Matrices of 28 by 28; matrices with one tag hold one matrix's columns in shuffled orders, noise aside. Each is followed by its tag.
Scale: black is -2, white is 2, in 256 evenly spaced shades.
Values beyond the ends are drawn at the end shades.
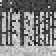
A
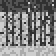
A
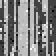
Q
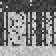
A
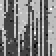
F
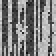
Q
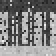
A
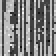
Q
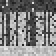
A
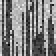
F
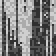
F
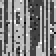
Q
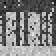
A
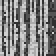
Q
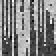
F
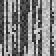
Q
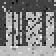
A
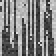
F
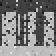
A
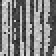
Q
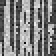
Q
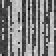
Q
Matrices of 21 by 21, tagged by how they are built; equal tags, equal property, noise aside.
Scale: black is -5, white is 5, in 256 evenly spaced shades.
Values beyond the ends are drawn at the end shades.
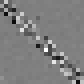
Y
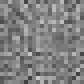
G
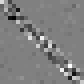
Y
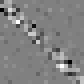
Y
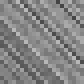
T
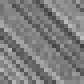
T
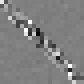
Y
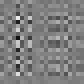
G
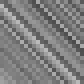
T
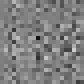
G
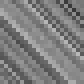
T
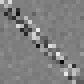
Y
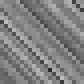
T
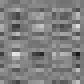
G
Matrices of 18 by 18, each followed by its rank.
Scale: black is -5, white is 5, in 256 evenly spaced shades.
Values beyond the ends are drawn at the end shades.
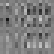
two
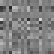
two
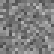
full rank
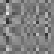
two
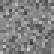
full rank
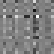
two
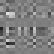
two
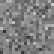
full rank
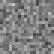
full rank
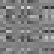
two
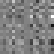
two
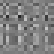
two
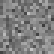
full rank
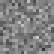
full rank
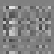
two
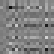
two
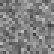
full rank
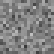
full rank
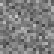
full rank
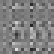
two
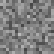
full rank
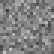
full rank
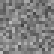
full rank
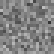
full rank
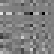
two
